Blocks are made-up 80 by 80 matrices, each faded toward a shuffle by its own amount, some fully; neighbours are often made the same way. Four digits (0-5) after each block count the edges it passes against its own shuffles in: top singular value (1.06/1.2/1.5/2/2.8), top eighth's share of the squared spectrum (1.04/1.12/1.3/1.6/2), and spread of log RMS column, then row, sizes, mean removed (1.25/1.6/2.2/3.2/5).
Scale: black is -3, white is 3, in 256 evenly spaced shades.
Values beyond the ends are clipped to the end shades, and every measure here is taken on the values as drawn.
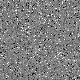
0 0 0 0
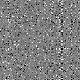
4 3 2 1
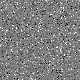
2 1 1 0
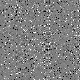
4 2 1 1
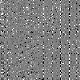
5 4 3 2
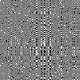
5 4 3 2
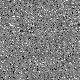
0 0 0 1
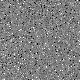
0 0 0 0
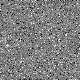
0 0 0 1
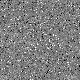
0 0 0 0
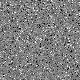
0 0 0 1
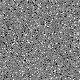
3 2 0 0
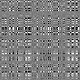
5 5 4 4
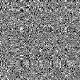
4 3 2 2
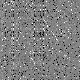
4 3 2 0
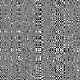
5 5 4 3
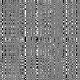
5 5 4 3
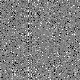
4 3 2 0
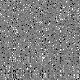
4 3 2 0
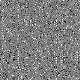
3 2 1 0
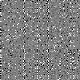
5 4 3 2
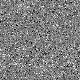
1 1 0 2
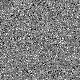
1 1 0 1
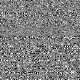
1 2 0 4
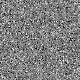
1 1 0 2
